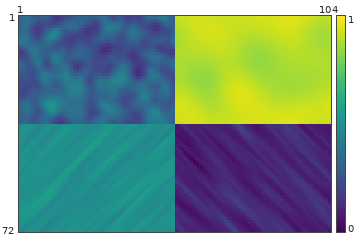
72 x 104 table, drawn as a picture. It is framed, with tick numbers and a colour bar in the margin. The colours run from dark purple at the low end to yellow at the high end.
The table splits into 2 rows of 2 panels. Panel 1,1: low, blotchy. Panel 1,2: very high, smooth, faint in contrast. Panel 2,1: middling, slanting up to the right, faint in contrast. Panel 2,2: very low, slanting down to the right, faint in contrast.
